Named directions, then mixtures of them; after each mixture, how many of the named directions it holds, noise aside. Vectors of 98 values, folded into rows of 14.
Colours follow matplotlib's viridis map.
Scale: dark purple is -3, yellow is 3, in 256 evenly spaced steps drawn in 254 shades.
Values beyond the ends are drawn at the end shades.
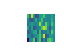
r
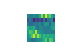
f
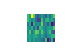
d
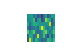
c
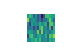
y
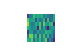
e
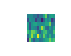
two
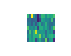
three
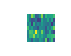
two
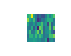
two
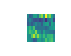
one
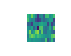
three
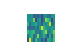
one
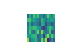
three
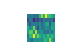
one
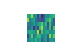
three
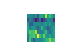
two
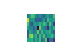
three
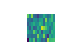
three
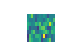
three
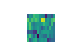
three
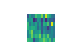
three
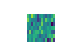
one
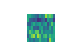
two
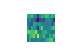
three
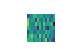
one
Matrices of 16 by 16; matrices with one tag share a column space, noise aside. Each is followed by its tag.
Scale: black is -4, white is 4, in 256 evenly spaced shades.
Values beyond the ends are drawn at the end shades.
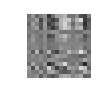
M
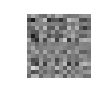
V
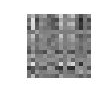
M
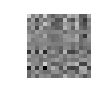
M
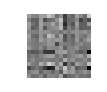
M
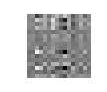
M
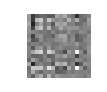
M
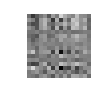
M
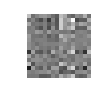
M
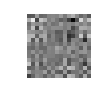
V
